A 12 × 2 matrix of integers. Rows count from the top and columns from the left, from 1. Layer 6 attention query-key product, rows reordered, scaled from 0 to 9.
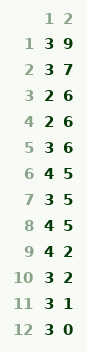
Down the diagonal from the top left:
3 7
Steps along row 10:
down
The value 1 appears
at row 11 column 2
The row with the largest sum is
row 1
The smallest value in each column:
2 0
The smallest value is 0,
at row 12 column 2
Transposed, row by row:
3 3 2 2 3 4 3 4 4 3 3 3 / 9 7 6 6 6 5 5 5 2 2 1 0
